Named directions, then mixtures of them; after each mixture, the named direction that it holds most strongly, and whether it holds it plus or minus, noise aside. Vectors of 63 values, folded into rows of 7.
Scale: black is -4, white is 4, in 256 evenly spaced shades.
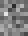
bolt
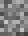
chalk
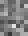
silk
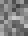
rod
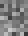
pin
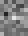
rod, plus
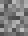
chalk, plus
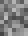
rod, minus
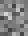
pin, minus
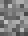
chalk, plus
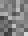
pin, minus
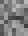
rod, minus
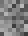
bolt, plus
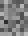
chalk, minus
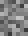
silk, plus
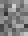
bolt, minus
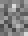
bolt, minus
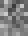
bolt, plus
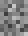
bolt, minus
